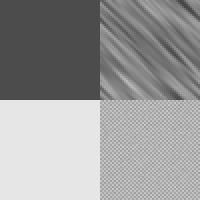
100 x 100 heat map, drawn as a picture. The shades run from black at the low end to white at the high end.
The table splits into 2 rows of 2 panels. Panel 1,1: low, flat. Panel 1,2: middling, slanting down to the right. Panel 2,1: very high, flat. Panel 2,2: high, checkered.
